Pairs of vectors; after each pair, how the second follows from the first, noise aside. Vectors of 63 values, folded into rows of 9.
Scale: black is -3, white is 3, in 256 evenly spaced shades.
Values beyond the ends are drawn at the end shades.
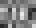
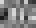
reversed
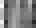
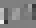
partly zeroed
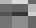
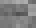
shrunk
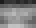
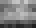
reversed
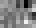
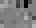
partly zeroed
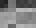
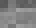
shrunk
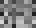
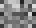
reversed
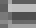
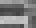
reversed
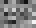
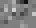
partly zeroed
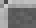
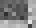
reversed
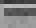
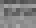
shrunk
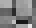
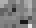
partly zeroed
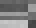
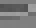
partly zeroed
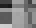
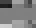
partly zeroed
